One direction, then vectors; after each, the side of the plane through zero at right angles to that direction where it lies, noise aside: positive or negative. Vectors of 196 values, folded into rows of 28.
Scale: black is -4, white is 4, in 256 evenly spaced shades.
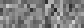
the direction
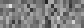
positive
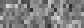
positive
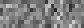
positive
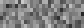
negative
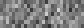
positive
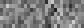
positive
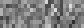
negative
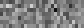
positive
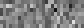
positive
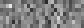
positive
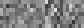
negative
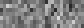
positive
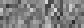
negative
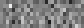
positive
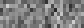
positive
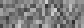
negative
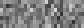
negative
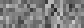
positive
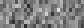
positive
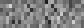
positive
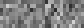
positive
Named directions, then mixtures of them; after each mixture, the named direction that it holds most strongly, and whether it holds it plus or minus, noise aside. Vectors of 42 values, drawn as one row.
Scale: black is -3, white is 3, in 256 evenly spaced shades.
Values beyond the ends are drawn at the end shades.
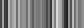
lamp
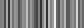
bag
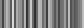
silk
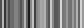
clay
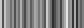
lamp, minus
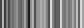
clay, plus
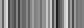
lamp, minus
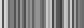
lamp, minus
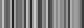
silk, minus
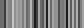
silk, plus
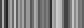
lamp, plus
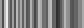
silk, plus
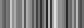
bag, plus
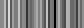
bag, minus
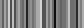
bag, minus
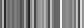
clay, plus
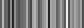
silk, minus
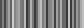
silk, plus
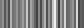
bag, plus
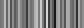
bag, minus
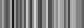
silk, minus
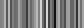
bag, minus
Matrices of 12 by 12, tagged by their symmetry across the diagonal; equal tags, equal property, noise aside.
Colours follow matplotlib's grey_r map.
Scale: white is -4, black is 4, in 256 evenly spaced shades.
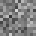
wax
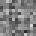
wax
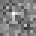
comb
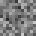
comb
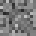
comb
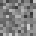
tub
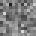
tub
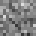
tub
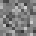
wax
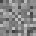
comb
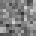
wax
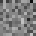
tub
